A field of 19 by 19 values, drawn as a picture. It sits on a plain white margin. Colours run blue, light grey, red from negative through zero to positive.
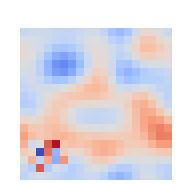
Ninth with the lowest average: top left. Odd patch: rougher, in the bottom left. Odd rows or columns: none. Roughest part: bottom left.
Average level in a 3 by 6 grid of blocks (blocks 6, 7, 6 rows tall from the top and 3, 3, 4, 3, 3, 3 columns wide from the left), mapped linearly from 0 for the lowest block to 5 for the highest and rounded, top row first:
3 0 2 2 3 4
3 4 4 4 5 5
4 5 4 4 4 5
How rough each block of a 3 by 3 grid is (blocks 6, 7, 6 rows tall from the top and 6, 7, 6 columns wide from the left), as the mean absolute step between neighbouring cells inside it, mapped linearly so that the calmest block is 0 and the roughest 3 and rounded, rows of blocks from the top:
0 0 0 | 0 0 0 | 3 0 0
